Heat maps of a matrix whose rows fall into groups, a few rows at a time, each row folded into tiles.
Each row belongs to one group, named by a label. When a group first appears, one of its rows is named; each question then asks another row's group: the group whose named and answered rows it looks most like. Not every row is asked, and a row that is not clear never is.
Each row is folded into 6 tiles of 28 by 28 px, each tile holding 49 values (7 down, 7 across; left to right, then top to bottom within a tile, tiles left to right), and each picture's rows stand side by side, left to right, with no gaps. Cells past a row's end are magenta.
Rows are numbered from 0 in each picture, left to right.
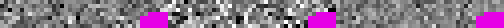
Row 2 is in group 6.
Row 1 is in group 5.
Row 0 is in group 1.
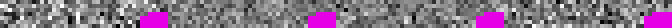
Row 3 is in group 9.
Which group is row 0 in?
5
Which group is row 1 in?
1
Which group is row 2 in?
1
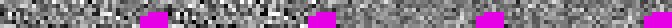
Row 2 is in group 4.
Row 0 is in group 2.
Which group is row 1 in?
2
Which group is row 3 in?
4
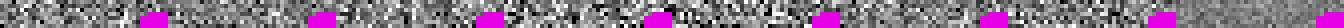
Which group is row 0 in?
4
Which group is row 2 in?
5
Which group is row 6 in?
9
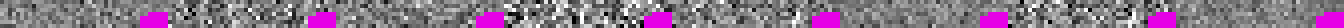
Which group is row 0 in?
9
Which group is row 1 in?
6
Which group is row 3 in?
5
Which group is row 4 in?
4
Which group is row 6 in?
4
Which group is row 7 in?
1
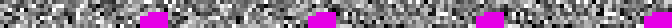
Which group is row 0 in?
5
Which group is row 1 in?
5
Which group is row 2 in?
2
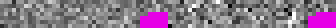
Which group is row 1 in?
4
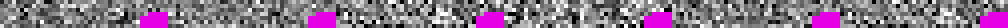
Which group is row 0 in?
6
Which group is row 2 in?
2
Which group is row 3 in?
5
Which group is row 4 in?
9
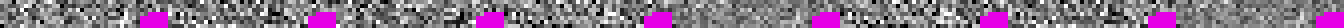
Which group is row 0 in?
4
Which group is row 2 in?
6
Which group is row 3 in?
2
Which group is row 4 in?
4
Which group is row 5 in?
2
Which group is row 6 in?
9
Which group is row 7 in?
4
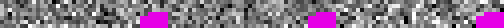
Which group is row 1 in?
1
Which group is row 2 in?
5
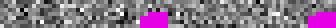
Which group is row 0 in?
6
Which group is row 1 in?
2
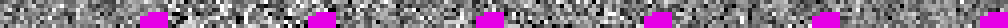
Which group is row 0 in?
5
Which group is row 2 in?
4
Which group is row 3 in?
2
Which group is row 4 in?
1
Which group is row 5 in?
1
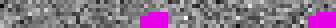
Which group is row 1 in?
6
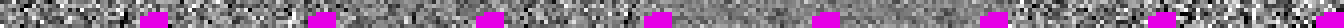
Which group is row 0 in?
6
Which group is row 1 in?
4
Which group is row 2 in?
1
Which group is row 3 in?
6
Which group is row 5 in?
9
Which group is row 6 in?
6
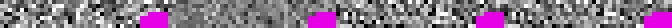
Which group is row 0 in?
5
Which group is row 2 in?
2
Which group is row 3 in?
2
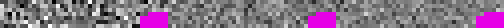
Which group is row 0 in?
9
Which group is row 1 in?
1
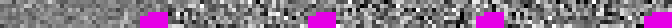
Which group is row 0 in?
4
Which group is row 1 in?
2
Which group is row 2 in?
6
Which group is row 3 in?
9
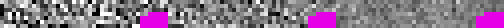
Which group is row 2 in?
1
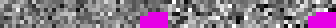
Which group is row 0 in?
1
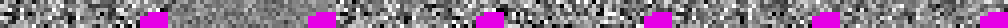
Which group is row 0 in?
5
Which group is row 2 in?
5
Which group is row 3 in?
2
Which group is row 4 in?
5
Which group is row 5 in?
5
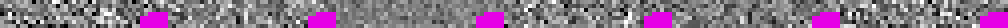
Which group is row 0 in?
2
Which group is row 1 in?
5
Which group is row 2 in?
9
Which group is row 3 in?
4
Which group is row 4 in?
1
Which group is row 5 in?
2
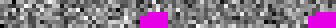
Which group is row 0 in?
4
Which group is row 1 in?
9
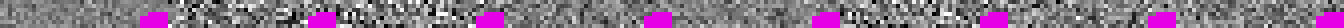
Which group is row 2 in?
2
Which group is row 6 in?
6
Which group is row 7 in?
6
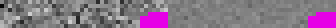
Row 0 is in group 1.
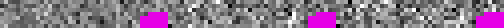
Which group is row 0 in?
1
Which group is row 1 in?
4
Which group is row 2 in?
4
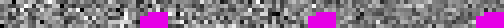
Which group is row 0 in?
4
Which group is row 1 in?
9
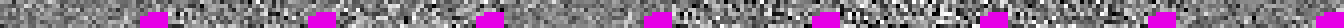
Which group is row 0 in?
4
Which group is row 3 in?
4
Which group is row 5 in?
2
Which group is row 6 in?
9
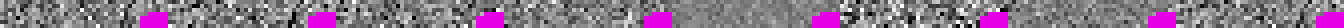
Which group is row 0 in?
6
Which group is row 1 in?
6
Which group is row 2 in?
1
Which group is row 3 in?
4
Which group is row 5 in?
5
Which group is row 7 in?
6
